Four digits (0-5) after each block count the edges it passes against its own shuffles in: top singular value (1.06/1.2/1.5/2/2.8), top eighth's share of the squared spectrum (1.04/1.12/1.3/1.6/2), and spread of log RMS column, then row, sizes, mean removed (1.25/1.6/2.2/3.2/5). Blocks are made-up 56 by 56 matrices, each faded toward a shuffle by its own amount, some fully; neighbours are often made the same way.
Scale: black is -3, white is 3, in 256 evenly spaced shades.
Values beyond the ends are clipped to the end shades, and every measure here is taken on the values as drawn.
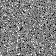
0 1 0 0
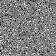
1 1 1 0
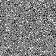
1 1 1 0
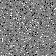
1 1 0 0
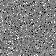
2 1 0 0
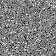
2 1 0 0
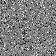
0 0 0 0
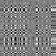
5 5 4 4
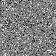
0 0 0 0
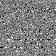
1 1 0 2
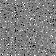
2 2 1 0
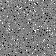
1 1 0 0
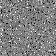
2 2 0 0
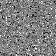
2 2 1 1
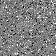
0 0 0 0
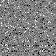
3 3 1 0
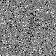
0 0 0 0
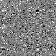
3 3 1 1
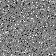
0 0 0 0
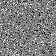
1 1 0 0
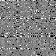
4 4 1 2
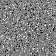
1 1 0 0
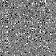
3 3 1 1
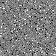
1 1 0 0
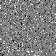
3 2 0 0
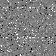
3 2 0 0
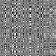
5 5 4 3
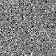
3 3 1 1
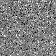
0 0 0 0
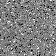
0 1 0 0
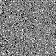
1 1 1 0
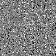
1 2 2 0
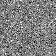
0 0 1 0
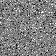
1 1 0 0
